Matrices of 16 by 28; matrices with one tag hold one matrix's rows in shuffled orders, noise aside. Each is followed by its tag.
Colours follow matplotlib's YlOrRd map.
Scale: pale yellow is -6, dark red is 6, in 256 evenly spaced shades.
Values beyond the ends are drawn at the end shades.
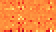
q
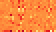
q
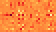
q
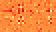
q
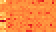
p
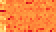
p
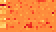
p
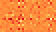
q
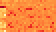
p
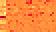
p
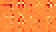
q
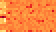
p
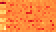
p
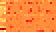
p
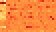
p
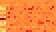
p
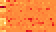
p
